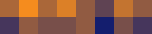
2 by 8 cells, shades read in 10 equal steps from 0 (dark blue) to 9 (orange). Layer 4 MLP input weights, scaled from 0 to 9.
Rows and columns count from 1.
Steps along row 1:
up down up down down up down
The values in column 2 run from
5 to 9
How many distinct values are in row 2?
4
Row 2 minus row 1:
-4 -4 -2 -4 0 -3 -3 -3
